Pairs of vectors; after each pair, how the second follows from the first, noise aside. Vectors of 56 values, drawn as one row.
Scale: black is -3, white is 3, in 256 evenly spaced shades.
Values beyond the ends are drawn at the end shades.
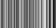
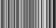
copied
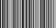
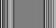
partly zeroed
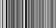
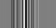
partly zeroed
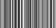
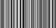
negated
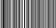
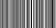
reversed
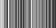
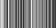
copied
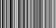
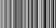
reversed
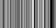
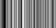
reversed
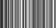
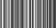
reversed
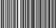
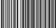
copied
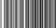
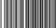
copied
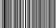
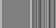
partly zeroed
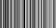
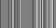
partly zeroed
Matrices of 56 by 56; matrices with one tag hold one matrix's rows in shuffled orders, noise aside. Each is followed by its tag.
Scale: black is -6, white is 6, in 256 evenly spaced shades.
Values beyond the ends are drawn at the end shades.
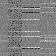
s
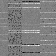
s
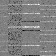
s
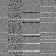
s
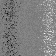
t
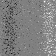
t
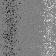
t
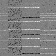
s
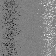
t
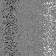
t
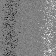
t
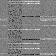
s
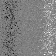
t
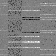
s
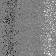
t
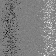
t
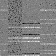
s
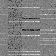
s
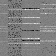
s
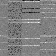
s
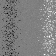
t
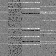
s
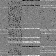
s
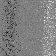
t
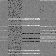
s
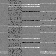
s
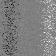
t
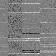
s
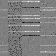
s
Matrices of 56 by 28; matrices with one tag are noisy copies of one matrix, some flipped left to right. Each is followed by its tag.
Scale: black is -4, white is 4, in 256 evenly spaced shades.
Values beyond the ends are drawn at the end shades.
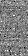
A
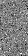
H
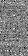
A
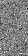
H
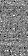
A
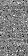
A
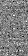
A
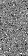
H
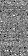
A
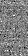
A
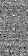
A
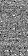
A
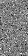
H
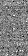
A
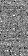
A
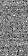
A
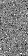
H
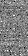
A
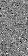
H
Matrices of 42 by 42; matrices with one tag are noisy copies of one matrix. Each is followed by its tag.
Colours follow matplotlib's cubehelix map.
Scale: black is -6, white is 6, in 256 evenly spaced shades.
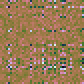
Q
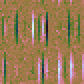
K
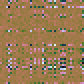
Q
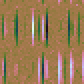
K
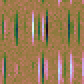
K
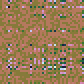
Q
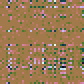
Q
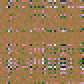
Q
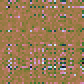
Q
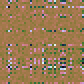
Q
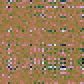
Q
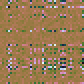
Q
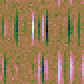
K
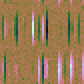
K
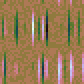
K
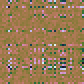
Q
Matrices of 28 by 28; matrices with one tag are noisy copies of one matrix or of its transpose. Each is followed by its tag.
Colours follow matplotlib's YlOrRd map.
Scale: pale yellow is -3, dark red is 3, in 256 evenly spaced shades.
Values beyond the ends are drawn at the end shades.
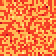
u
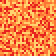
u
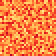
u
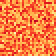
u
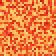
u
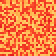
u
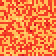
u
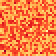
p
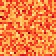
u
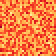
u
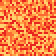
u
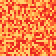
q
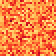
q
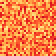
q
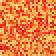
p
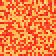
u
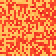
q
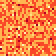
q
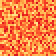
p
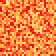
u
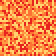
u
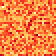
u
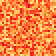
p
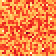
p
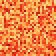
q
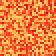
u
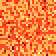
p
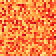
q
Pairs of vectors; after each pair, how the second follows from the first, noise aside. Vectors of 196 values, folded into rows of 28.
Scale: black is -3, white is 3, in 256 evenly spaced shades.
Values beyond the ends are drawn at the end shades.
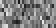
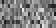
wrapped around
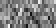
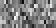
wrapped around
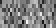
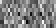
negated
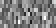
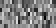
negated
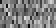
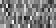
negated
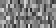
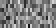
negated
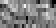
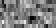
wrapped around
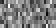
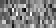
wrapped around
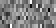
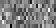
negated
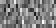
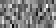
wrapped around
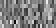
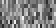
negated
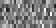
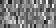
wrapped around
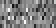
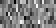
wrapped around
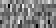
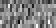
negated
